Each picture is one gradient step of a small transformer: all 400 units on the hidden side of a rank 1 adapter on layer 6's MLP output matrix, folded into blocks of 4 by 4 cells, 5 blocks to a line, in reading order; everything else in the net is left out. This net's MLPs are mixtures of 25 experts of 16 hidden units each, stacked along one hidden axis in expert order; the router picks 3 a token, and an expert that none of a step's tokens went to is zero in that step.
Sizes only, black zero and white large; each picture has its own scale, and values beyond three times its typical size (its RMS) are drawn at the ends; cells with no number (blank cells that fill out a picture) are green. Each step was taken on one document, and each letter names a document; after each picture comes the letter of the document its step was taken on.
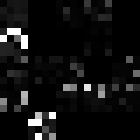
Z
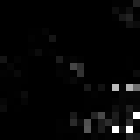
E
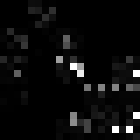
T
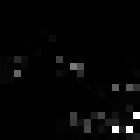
E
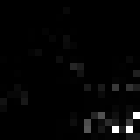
E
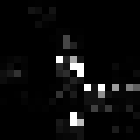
T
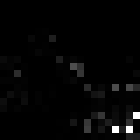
E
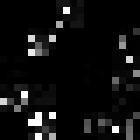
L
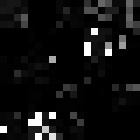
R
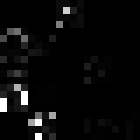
L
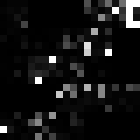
R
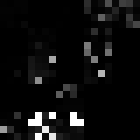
R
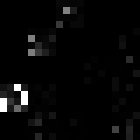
L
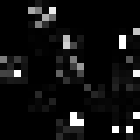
T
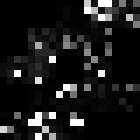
R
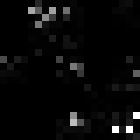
T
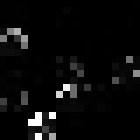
Z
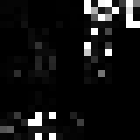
R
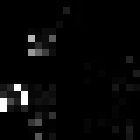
L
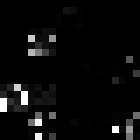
L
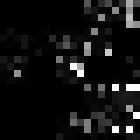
E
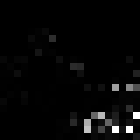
E
